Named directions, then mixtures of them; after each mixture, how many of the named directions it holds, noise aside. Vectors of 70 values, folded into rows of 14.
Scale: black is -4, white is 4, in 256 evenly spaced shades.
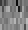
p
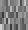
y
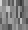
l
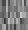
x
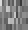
two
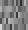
three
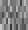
one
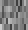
three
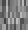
one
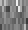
one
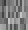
three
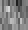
two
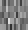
three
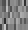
two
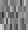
one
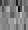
one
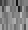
one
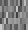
two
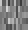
two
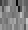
one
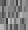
three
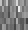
two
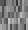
three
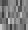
three
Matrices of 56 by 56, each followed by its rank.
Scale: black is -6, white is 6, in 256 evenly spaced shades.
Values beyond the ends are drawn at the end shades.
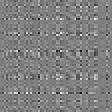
two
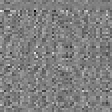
five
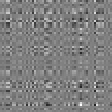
two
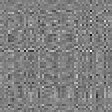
five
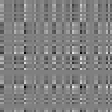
one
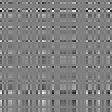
one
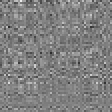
five
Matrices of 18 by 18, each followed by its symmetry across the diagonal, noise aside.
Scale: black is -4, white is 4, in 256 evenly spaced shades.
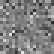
antisymmetric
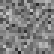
neither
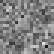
symmetric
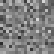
antisymmetric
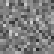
neither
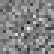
symmetric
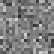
antisymmetric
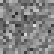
symmetric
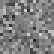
antisymmetric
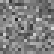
neither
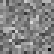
neither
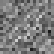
symmetric
